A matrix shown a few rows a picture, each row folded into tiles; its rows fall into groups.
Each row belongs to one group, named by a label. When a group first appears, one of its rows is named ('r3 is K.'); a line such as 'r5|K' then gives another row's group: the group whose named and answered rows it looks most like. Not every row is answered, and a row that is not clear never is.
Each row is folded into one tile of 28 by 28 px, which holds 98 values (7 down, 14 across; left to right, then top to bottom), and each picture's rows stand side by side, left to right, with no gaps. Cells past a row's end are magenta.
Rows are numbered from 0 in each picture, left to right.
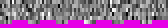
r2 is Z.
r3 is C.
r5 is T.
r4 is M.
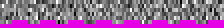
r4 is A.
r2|Z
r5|Z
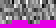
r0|C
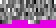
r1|C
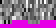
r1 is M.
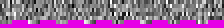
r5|C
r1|C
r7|T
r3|C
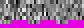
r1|Z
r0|A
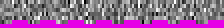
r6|T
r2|C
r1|Z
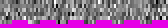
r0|A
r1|C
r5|A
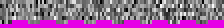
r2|M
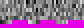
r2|A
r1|C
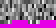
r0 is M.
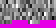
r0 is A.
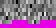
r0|A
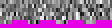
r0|Z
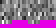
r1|Z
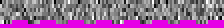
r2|M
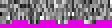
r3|C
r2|T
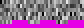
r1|Z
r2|Z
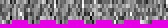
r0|M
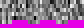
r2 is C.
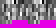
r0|M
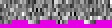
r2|Z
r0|T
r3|C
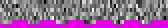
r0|A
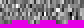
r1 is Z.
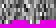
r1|T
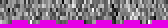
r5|T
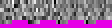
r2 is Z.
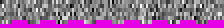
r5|T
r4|A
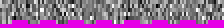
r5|A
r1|M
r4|T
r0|T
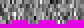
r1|M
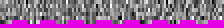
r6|Z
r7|A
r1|T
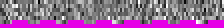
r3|A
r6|A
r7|C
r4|C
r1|M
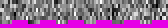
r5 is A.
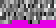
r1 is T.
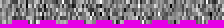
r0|T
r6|Z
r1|T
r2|A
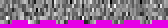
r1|C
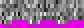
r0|Z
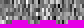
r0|C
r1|M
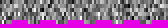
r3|M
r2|A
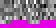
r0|C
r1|A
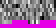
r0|A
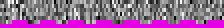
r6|M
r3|T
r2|M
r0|M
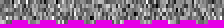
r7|A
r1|A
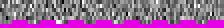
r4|Z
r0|M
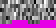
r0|M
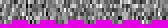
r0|T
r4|M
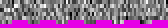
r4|T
